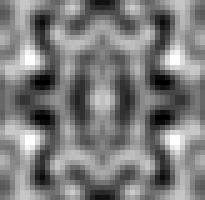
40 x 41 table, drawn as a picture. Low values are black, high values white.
The histogram is bell-shaped. There is no seam. No row or column stands out. It mirrors both left to right and top to bottom.
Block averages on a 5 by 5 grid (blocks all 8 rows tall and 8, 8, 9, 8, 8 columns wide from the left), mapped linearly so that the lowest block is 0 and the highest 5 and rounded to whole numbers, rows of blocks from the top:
32123
52225
00200
52225
32123
